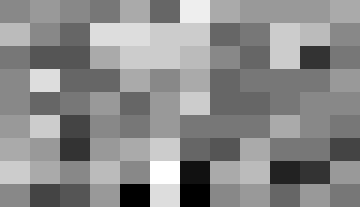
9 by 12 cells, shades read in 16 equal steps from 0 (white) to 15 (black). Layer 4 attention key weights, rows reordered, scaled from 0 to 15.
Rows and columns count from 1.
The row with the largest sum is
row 9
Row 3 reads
8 10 10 5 3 3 4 7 9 3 12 8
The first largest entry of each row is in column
6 3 11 3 2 3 3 7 5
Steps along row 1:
down up up down up down up up same same down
